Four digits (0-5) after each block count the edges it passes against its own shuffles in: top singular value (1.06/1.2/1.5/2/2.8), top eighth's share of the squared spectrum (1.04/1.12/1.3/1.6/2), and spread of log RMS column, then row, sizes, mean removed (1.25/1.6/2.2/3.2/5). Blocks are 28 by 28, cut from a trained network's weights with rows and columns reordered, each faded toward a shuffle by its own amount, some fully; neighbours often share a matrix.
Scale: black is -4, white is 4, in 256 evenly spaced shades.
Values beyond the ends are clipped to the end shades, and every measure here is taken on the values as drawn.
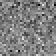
2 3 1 1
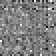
2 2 0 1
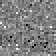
0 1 0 0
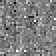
1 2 0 1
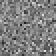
1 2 0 1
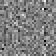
2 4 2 1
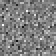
0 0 0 0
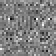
3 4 1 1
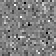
1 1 0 0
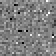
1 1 0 1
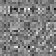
3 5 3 2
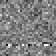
2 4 0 1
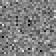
0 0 0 0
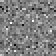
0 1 0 0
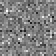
0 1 0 1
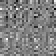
3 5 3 2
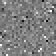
0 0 0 0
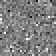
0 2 0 1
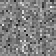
0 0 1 0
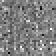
1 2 0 1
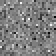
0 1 0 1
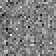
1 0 0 0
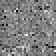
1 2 0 2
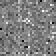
0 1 0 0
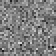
0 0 0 0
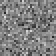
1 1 0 0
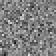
0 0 0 0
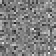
2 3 2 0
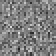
3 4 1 1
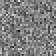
2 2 1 0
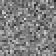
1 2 0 0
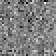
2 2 0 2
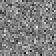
1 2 0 0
